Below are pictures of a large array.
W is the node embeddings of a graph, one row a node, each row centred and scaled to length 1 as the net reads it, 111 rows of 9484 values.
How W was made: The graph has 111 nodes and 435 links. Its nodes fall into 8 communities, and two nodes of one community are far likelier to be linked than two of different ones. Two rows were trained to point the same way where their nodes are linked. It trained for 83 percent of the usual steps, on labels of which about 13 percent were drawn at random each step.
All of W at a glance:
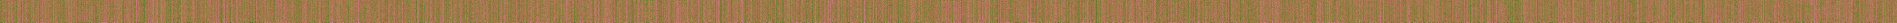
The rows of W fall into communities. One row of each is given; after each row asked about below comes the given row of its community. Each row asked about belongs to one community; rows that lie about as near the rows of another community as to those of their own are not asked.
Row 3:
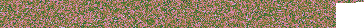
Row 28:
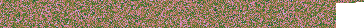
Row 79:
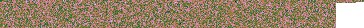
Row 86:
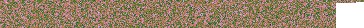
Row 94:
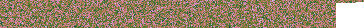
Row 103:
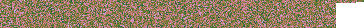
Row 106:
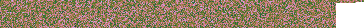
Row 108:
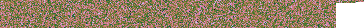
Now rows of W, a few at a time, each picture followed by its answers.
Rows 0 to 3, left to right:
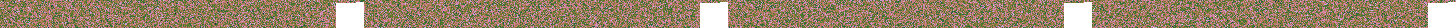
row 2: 108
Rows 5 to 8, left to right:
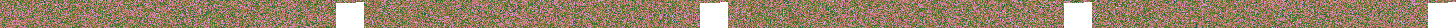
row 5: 94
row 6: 103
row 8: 79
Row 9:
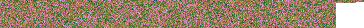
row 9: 94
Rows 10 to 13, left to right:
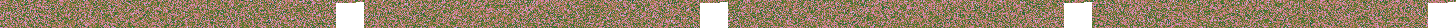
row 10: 94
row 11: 79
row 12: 106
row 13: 79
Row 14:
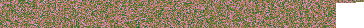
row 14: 86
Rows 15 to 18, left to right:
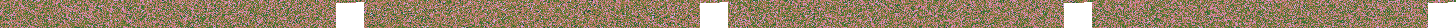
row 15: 79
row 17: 103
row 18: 79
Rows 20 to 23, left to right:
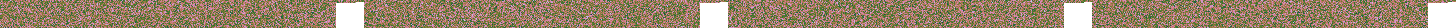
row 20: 106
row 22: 28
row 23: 79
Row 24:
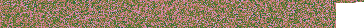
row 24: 106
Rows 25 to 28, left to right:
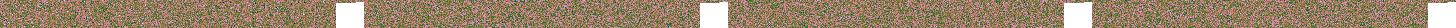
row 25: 108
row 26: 108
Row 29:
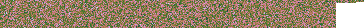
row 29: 103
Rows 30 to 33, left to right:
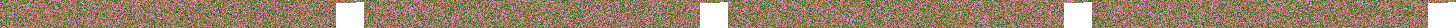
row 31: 28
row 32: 103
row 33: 28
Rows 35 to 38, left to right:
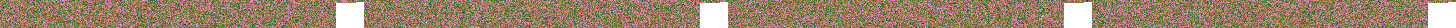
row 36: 94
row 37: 106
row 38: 28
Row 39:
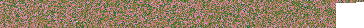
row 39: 86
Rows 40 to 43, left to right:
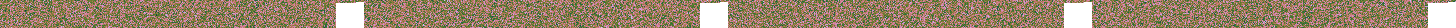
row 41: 94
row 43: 86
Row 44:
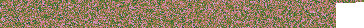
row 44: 106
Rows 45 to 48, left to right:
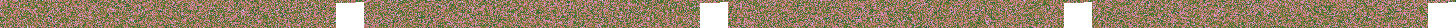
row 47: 94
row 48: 79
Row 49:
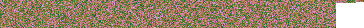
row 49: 103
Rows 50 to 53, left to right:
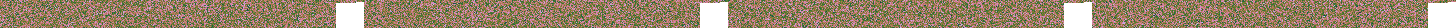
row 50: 106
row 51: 3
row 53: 108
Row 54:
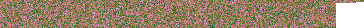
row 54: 86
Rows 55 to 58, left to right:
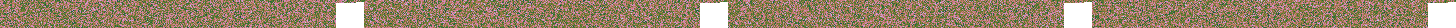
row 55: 103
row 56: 79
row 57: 103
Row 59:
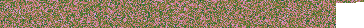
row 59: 28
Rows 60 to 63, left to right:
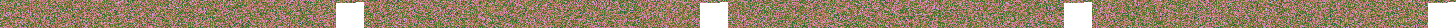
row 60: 94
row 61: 103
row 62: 86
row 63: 3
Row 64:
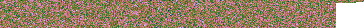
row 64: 86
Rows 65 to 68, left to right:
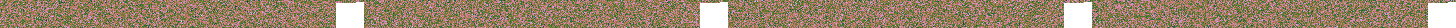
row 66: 103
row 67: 94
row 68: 28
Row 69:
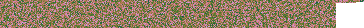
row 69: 86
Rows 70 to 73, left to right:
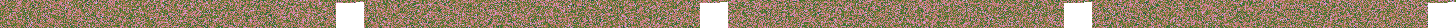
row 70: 103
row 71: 86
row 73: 79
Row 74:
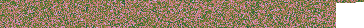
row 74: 106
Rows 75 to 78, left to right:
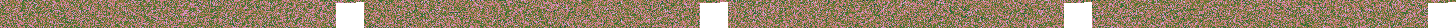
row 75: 103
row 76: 94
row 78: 106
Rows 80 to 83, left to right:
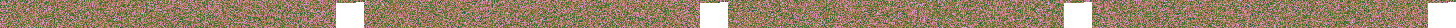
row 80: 106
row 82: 94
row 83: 103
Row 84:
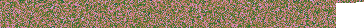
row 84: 86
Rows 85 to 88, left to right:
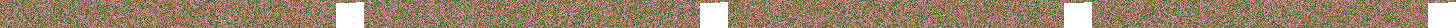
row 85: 103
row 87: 28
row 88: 79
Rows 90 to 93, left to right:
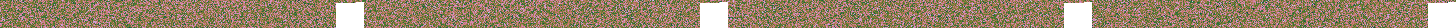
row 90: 106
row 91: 79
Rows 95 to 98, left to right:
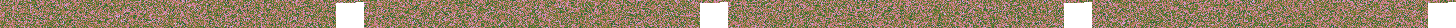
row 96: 3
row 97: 86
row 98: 108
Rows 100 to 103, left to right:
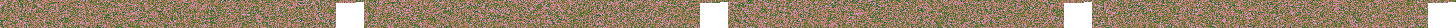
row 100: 86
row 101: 28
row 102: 86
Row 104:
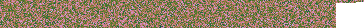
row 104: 86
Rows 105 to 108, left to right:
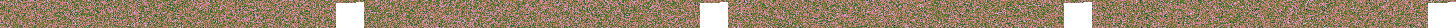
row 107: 3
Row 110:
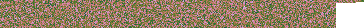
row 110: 106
